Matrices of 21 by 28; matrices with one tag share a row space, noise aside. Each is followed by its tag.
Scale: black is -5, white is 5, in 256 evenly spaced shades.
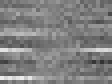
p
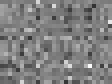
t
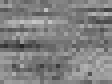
p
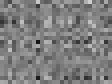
t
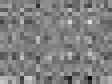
t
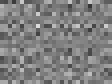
t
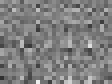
t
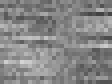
p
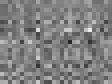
t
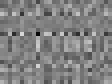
t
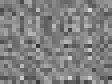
t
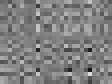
t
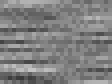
p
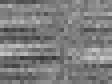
p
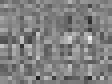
t
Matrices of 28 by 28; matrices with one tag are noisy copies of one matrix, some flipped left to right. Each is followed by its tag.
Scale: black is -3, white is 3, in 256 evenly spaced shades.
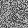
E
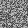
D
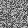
D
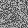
E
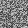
D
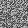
D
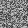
D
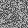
E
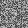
D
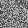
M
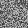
M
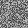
E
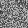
M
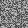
D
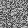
D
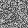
E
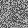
E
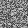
D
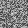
D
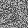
E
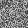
M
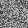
M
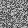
D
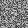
D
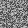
D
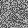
E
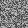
D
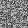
D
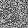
E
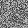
E
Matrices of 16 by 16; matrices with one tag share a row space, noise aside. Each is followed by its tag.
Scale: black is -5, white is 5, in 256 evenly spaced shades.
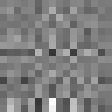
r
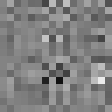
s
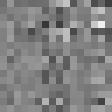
s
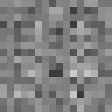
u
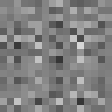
u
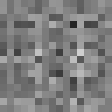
u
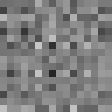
r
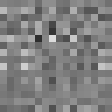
r
